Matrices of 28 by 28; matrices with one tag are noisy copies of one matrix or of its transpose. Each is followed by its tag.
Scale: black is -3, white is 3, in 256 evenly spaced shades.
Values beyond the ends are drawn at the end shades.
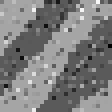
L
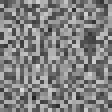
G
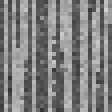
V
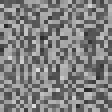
G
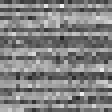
V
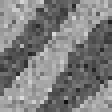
L
